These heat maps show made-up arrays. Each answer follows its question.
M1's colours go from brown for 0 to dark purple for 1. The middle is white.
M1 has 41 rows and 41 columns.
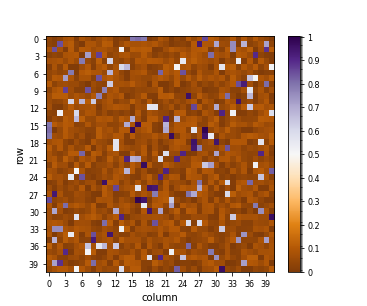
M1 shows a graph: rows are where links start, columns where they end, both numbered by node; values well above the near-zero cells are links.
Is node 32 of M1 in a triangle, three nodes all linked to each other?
yes
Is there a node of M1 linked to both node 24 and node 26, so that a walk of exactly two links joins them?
no
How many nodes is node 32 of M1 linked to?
4
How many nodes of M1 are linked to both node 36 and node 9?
2
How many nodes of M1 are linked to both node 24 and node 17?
0
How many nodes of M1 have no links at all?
0
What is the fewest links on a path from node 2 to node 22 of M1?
6
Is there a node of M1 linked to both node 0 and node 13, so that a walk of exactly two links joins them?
no
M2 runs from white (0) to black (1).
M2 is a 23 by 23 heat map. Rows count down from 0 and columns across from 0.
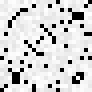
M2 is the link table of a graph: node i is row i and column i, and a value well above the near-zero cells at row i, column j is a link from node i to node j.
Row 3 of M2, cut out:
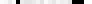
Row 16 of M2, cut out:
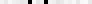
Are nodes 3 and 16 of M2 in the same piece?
no
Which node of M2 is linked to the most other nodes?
node 20
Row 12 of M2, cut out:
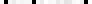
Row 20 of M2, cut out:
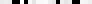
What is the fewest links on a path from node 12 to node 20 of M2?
4
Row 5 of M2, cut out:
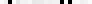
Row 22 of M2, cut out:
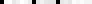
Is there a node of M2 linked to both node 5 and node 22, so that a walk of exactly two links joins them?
no
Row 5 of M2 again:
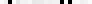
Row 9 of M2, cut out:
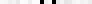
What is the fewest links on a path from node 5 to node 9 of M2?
4
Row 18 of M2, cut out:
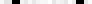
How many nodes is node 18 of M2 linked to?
4
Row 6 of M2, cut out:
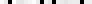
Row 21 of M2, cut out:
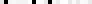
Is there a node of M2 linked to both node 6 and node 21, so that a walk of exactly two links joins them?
no
